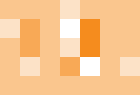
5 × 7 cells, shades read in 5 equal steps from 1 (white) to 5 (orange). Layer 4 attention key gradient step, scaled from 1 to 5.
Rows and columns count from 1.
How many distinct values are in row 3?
4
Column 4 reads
2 1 2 4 3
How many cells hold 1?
2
